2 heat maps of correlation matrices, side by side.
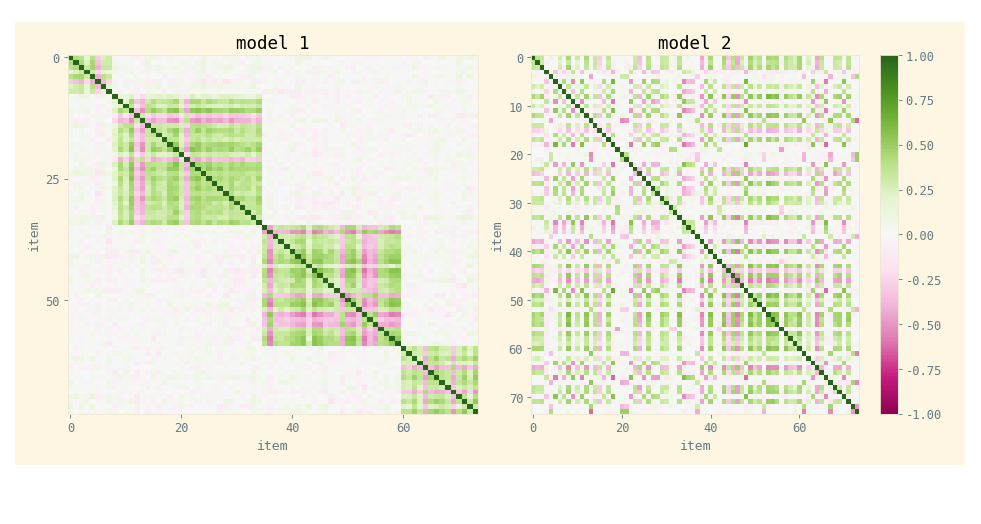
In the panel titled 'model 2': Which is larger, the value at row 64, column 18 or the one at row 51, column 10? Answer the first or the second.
the second
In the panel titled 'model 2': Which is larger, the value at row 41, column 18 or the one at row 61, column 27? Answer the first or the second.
the first
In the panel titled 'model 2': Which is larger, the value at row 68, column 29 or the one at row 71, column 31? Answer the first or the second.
the first
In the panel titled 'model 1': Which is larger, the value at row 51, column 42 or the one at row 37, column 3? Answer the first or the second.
the first
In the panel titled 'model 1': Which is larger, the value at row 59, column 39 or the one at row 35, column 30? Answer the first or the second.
the first
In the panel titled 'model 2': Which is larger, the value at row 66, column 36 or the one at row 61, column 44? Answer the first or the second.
the first
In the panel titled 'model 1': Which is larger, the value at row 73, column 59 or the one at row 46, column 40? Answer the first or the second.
the second
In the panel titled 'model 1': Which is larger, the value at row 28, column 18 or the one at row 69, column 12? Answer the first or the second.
the first
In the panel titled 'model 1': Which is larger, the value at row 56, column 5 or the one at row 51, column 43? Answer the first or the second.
the second
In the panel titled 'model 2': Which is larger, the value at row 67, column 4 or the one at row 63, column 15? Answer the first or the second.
the second
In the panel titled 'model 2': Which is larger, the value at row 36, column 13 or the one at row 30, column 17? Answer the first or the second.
the second
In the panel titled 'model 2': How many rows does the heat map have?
74
